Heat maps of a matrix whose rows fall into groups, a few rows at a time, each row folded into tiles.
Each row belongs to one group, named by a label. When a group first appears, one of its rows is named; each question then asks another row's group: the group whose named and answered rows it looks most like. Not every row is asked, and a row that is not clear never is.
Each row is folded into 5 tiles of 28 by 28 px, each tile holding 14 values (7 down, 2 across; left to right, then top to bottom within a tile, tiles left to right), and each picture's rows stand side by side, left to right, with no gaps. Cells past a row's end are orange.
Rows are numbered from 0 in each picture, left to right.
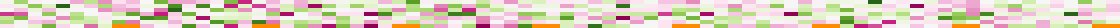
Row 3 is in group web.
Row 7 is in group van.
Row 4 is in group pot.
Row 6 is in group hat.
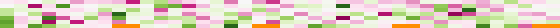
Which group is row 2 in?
pot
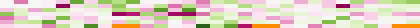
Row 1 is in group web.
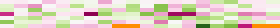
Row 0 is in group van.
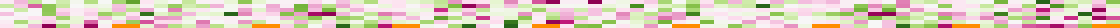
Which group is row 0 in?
van
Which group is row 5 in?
pot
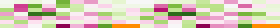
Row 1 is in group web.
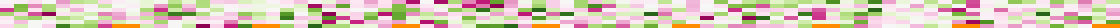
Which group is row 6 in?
hat
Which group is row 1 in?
web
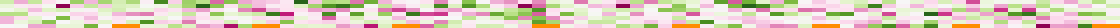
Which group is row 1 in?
pot
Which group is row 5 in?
pot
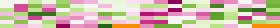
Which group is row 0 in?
web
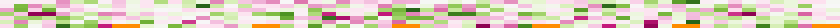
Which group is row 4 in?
van
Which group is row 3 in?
web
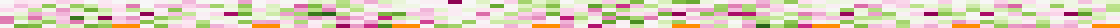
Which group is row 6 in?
van
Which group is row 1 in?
van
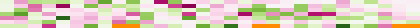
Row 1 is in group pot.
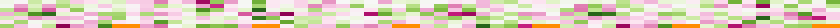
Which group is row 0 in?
web
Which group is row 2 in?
van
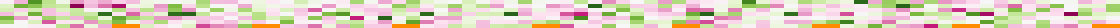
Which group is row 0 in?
hat
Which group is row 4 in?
pot
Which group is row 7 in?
van
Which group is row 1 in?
web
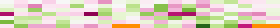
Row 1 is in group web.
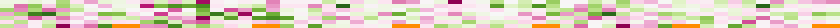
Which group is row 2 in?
pot
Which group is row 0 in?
web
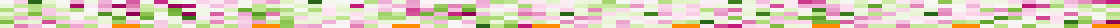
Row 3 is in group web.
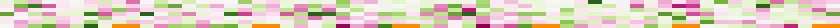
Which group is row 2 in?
web
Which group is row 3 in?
web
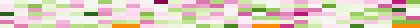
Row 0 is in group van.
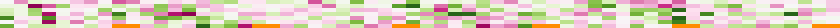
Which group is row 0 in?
pot
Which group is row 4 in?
hat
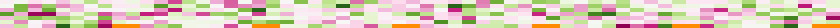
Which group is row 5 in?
hat
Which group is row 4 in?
web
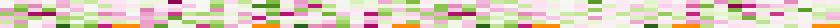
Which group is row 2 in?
van
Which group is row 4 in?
hat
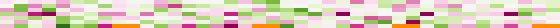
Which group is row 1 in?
van
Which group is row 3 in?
van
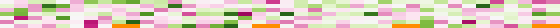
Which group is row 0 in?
van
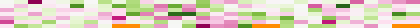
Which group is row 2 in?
pot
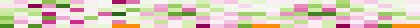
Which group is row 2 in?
web
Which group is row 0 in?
pot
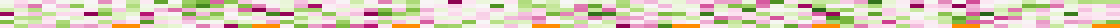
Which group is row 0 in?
van
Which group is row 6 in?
hat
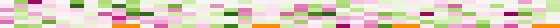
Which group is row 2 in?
web
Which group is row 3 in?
van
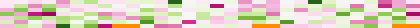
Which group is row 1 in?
hat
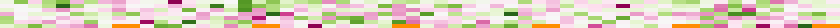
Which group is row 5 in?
web
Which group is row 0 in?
pot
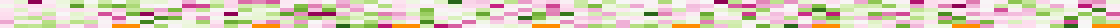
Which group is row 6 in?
hat
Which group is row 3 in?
hat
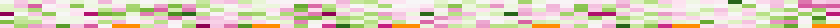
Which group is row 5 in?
hat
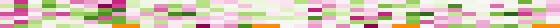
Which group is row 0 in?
hat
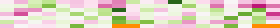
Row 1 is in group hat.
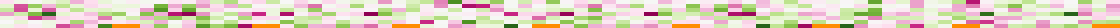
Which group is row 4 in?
van
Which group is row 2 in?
van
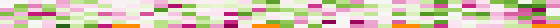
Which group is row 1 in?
van
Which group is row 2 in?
pot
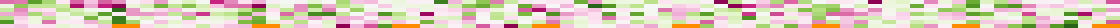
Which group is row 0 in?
hat
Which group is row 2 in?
web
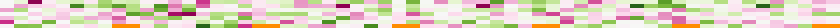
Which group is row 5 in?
pot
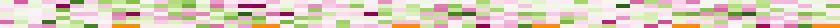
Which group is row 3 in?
web
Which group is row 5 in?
web
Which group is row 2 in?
van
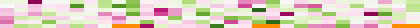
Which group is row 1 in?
hat
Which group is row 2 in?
van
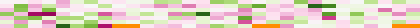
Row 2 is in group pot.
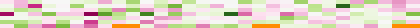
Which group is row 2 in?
pot
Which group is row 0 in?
van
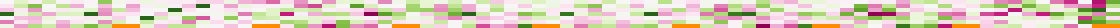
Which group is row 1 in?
pot
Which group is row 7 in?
hat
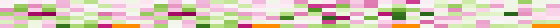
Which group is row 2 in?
pot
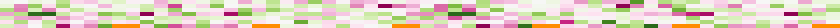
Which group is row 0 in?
web
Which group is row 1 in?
van
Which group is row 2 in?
hat
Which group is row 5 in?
van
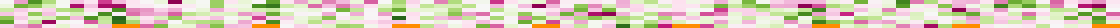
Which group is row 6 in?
pot
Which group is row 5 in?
hat
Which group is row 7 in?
hat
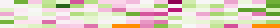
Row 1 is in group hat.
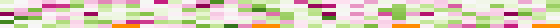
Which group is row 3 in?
van
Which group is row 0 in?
van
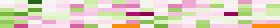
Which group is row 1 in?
van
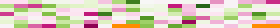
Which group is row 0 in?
van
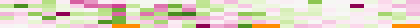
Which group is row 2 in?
hat
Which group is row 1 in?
web
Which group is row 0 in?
hat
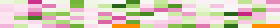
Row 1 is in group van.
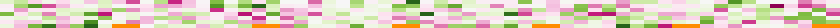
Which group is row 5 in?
hat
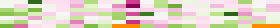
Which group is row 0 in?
hat
